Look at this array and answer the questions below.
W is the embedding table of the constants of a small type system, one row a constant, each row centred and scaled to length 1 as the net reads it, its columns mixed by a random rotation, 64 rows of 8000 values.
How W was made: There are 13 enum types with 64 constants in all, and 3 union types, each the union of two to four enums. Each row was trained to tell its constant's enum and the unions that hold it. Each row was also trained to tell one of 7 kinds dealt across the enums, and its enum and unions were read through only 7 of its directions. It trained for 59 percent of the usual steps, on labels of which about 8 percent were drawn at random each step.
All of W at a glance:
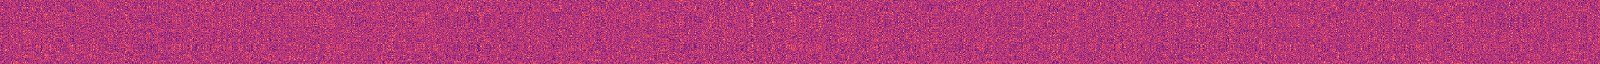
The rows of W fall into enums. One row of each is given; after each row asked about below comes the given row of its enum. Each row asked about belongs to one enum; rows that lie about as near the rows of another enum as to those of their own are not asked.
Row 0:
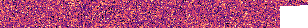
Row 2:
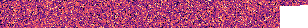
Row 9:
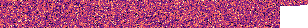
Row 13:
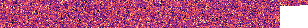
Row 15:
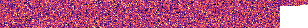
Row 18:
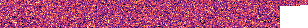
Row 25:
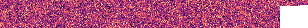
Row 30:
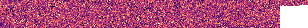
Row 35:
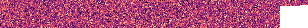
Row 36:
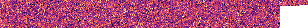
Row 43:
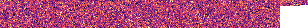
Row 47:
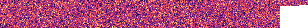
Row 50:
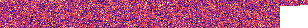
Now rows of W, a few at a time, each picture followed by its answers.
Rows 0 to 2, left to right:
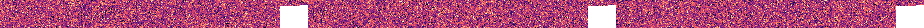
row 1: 50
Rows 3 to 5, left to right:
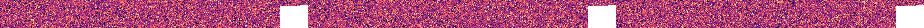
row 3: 35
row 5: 2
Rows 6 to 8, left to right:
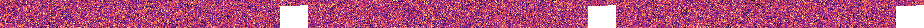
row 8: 18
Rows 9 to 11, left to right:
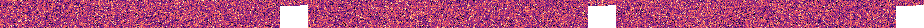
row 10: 50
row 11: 50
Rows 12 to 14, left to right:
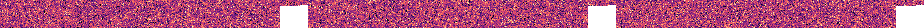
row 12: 15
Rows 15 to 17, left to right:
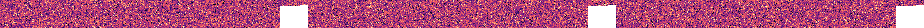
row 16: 43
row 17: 35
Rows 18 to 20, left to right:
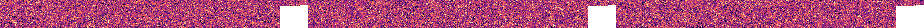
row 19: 2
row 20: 35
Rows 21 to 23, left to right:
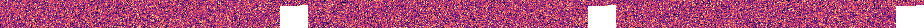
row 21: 35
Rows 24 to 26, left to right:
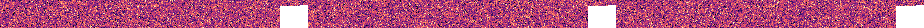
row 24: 43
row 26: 2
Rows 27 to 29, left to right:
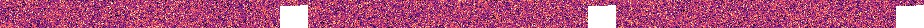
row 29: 18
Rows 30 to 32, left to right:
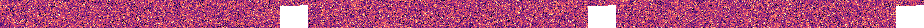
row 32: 47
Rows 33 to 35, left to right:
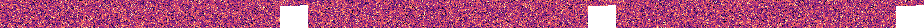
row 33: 36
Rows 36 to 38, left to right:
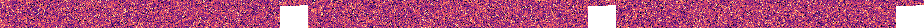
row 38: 50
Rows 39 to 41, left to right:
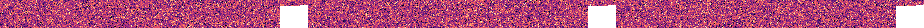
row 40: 47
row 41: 50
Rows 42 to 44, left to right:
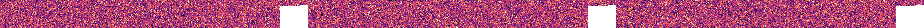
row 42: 2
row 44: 15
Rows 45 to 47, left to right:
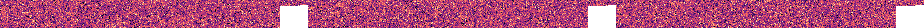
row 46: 35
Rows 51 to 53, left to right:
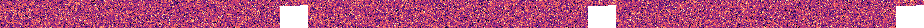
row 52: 18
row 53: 43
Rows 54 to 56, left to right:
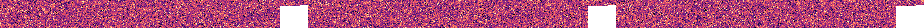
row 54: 9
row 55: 47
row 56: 18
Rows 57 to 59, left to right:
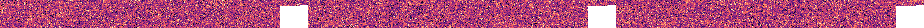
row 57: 47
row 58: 0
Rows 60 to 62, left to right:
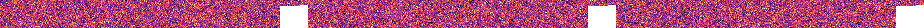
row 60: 18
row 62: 36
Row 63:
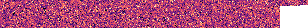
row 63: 43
